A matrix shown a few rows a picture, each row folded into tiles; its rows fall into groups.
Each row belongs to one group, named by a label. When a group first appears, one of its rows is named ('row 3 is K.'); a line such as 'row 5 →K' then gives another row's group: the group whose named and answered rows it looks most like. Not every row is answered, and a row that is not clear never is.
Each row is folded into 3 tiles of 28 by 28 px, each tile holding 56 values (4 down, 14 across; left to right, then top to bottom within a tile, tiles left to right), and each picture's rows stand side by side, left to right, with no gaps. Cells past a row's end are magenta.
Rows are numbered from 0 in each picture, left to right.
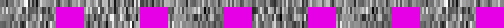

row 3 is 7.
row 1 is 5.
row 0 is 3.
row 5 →3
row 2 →7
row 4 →7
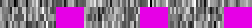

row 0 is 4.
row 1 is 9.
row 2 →3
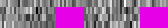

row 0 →7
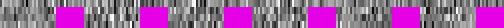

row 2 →3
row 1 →5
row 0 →9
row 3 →3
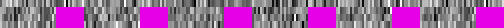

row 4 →9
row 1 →3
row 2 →4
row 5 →9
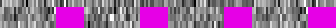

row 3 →9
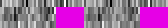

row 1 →9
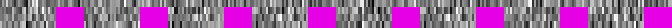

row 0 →4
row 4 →3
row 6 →3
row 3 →5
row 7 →5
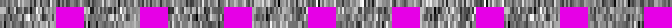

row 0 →5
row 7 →4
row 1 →5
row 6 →5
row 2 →7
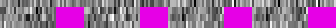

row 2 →9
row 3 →9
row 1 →5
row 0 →7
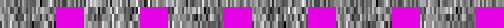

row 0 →4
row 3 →4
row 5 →7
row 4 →4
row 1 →9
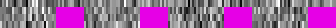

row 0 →4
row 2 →4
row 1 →3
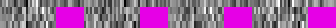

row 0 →4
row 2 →4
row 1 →4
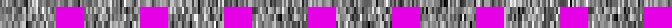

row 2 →5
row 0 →4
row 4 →4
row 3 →7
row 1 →3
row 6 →9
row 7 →7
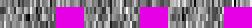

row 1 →4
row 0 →7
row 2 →9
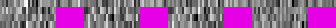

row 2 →7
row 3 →4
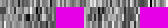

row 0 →7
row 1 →9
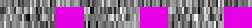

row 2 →5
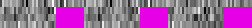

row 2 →7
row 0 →9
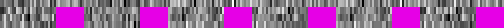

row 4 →9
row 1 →4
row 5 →7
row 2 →9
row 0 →7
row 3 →7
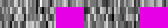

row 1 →7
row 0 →3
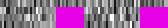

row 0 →5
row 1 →5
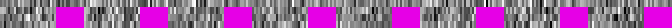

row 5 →9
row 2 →3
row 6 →3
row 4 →7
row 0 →5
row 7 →7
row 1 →9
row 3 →3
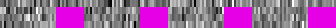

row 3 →3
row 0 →5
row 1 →4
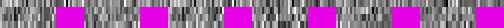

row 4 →7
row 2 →9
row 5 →4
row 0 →9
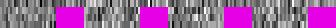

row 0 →4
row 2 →5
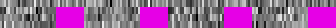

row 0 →7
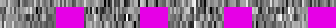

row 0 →7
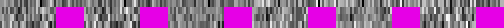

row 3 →9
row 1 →4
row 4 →9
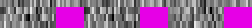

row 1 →7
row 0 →7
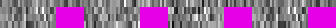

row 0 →4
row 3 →4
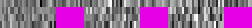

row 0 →4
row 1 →3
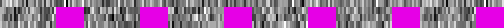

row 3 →3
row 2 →5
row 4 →3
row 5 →9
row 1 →7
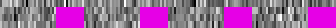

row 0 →9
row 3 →5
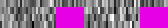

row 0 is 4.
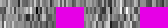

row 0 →7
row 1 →4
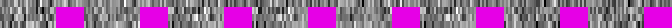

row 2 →5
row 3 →5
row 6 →4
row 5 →5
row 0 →3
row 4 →9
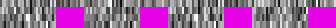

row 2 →5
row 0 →5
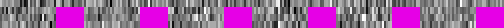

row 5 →3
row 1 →9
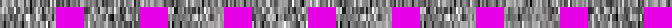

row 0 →5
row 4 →5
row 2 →5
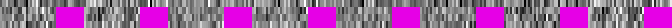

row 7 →9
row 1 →9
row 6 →4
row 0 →4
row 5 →4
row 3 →9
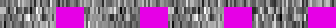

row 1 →7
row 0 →5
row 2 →5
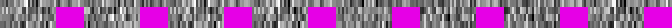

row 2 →3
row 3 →3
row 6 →7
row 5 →7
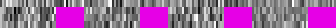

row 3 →3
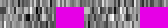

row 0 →7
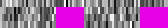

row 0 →9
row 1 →5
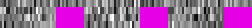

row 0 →5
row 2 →7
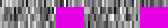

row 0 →9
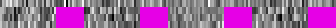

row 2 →3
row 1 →7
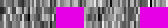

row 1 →9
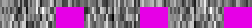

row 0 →4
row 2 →4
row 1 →7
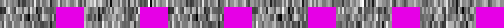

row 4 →3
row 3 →7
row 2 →7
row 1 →9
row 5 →3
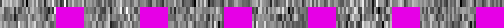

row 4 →3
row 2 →4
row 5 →4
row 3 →7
